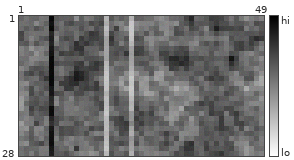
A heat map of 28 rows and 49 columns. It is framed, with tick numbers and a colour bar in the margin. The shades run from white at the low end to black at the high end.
Odd lines: columns 7, 18 and 23. Ninth with the lowest average: centre. Grain: streaks running down. Slope: none. Average level on the scale: 60%.
